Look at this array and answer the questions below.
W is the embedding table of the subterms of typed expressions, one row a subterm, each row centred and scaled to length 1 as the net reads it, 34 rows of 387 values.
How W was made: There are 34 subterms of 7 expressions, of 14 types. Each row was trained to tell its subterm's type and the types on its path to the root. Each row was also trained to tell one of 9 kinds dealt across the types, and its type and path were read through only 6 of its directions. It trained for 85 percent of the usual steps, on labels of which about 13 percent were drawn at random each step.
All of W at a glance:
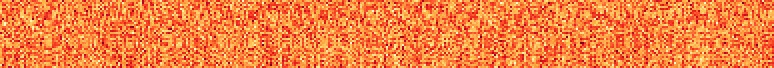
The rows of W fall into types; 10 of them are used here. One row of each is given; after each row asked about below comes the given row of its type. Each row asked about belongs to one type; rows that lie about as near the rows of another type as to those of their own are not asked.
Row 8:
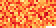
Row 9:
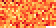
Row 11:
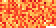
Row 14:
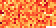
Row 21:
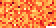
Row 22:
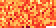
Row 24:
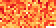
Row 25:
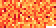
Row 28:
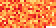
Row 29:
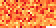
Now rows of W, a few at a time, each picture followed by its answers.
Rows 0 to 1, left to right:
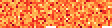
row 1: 24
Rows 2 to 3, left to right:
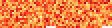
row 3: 29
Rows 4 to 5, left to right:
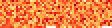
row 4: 14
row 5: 24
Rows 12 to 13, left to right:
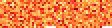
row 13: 28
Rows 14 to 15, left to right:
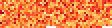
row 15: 29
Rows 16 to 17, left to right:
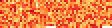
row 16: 9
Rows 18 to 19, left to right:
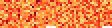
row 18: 25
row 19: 21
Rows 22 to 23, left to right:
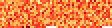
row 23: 22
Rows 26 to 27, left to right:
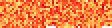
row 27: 24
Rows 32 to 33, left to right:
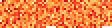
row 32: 14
